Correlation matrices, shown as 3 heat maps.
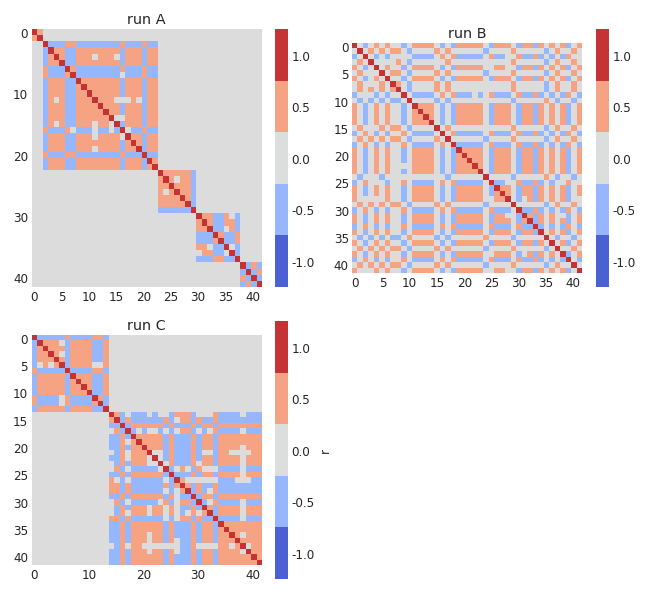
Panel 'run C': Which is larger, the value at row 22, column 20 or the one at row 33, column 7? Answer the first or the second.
the first
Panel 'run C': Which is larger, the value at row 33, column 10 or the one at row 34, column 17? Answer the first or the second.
the first
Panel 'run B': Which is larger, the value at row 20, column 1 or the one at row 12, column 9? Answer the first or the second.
the first
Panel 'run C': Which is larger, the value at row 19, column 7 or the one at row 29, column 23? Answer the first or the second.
the second
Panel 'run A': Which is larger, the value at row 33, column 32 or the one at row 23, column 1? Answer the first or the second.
the second
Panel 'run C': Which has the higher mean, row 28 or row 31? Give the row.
31
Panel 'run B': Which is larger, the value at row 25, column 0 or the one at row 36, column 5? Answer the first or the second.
the second
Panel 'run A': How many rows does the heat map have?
42
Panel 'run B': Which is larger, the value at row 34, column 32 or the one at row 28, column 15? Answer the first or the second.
the first
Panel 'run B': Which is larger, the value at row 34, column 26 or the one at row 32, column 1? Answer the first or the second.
the first
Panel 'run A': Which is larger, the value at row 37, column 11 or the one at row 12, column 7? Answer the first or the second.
the first
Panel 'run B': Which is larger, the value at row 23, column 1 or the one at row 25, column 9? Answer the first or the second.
the second
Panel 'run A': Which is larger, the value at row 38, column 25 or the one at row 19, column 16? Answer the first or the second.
the first
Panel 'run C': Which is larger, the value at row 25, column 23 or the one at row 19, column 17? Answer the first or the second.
the first
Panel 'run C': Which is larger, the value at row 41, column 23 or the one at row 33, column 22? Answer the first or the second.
the first
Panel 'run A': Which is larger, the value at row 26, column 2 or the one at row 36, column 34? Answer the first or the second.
the first
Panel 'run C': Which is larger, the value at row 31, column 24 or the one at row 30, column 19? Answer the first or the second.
the first
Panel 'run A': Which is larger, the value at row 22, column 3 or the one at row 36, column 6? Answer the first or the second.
the first
